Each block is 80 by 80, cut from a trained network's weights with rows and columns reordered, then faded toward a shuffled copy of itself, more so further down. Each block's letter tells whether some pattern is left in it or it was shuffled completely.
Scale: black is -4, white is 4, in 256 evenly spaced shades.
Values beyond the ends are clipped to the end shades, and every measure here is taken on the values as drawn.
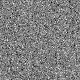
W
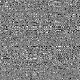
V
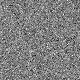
W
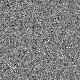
W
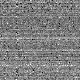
V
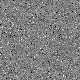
W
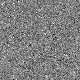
W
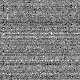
V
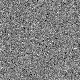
W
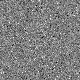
W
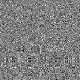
V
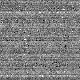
V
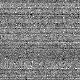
V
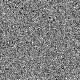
W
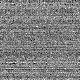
V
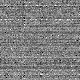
V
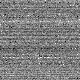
V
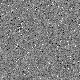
W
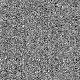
V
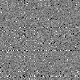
V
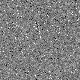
W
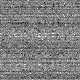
V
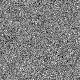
W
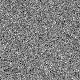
W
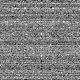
V
